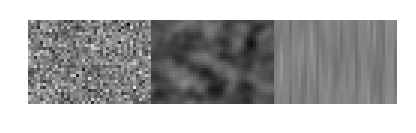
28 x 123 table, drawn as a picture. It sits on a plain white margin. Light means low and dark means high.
The table splits into one row of 3 panels. Panel 1,1: middling, fine-grained, strong in contrast. Panel 1,2: high, blotchy. Panel 1,3: middling, streaked downward, faint in contrast.
